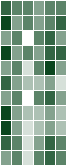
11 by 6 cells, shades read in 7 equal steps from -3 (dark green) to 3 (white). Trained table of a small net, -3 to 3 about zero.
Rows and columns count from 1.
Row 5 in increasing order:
-3 -1 -1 0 0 2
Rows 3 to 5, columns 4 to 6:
-1 -2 0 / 0 -2 -2 / -1 -3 0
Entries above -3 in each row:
6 5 6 5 5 6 6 5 5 6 6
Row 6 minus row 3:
-2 1 -2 2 2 2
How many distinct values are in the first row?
3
